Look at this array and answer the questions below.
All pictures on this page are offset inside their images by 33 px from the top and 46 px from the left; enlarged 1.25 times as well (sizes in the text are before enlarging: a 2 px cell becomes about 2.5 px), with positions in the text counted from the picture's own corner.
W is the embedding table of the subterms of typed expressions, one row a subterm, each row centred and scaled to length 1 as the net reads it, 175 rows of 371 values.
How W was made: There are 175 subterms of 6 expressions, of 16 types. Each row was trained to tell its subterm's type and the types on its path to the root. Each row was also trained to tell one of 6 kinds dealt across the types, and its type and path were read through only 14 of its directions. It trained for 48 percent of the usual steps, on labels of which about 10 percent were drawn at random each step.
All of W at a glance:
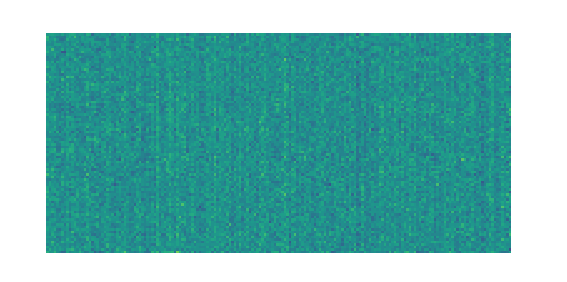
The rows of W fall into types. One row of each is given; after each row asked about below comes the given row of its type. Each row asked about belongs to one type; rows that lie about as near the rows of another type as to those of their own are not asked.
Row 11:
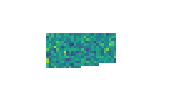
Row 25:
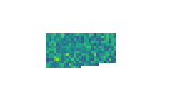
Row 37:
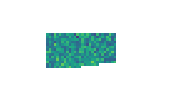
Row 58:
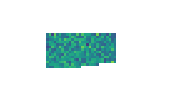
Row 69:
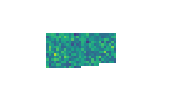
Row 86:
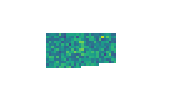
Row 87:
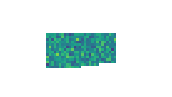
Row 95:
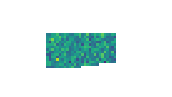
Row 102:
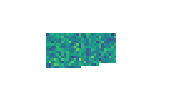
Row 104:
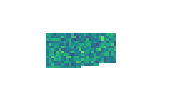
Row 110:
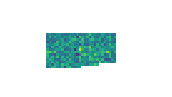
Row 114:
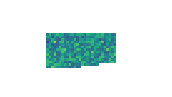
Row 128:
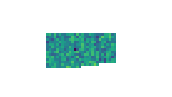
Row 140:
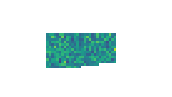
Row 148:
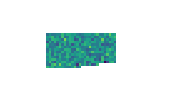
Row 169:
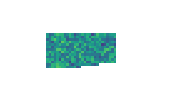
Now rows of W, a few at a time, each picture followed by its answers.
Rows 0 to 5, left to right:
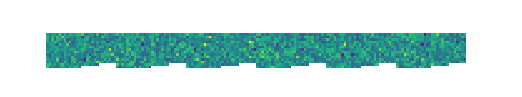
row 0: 169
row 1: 102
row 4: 140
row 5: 69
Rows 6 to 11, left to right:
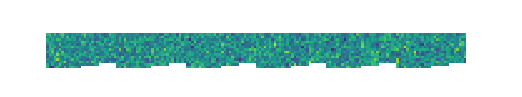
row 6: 25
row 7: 11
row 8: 169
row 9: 148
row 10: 104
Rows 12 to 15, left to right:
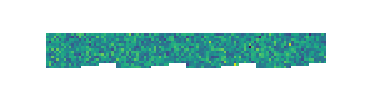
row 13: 102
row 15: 58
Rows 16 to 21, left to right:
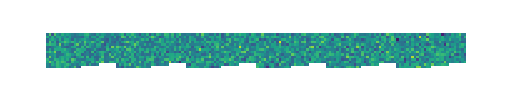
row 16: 58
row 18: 11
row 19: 148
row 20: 104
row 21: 86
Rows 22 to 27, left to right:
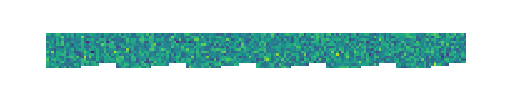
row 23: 128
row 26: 87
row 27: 37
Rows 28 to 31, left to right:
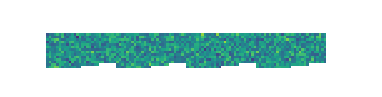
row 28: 104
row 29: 95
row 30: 110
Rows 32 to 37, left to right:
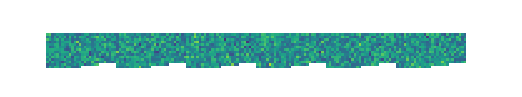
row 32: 110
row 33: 58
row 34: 128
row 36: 104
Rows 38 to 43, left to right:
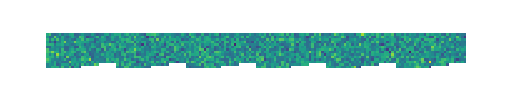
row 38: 128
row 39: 95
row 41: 128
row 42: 104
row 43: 58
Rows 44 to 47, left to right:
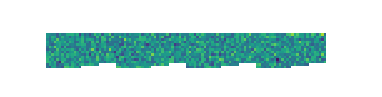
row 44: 128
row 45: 148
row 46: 114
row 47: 140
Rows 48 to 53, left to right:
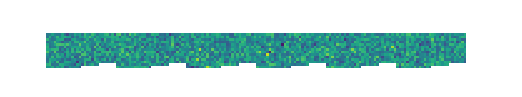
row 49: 87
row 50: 102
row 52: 169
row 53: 102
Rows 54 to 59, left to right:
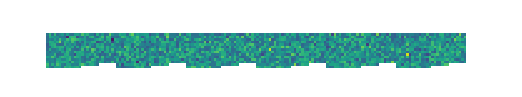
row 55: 69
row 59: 110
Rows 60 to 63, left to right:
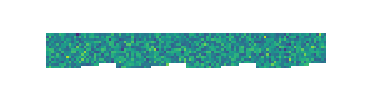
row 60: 140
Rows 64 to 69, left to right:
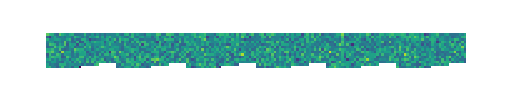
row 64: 140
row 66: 37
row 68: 86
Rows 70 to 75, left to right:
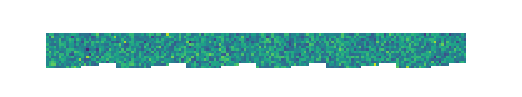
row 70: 148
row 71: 114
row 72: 128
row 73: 87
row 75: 58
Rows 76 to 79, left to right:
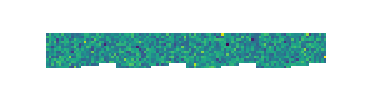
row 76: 58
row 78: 58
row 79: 95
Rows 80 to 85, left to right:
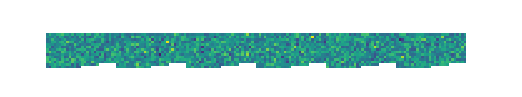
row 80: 114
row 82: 110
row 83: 110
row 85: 69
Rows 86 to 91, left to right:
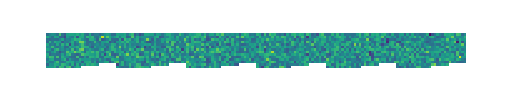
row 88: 114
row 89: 25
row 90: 110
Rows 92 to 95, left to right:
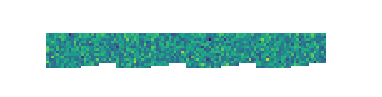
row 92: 37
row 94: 114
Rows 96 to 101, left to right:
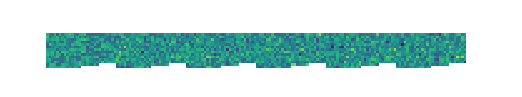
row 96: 169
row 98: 110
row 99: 110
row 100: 169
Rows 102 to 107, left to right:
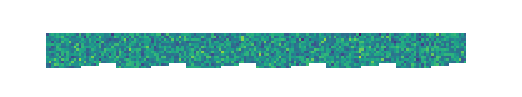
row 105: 69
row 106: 110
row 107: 114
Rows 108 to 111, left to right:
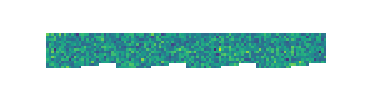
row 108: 114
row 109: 169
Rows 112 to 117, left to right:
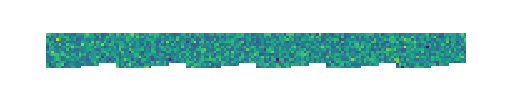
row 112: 25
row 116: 104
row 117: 11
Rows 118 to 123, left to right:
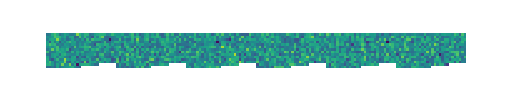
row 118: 95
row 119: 37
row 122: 128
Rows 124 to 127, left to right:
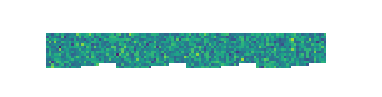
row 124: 104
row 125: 87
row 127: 169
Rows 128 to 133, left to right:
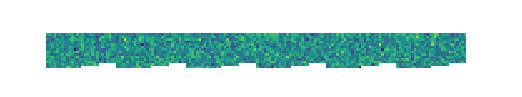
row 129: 11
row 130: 104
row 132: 102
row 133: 69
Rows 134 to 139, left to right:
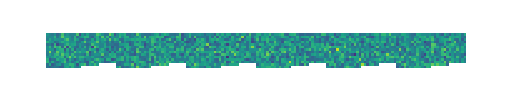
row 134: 37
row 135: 69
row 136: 110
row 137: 169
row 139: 102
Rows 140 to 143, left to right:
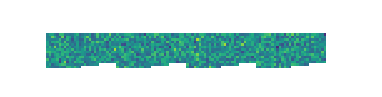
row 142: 25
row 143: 114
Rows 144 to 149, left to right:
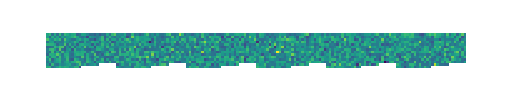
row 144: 87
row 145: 87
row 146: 11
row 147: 148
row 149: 140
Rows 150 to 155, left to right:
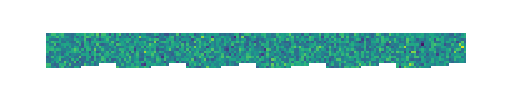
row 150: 140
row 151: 87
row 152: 148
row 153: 102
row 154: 87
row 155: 169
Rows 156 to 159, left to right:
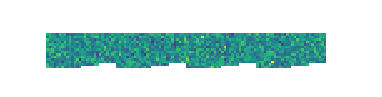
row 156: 140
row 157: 87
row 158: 102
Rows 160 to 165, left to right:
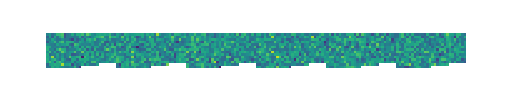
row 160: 114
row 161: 128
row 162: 58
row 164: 58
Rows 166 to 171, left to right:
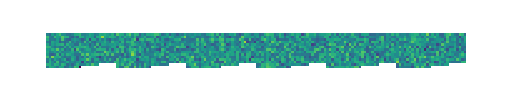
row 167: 114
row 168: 128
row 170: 87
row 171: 37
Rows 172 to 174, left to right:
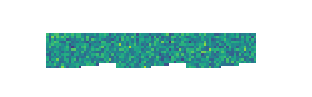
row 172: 102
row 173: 148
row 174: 140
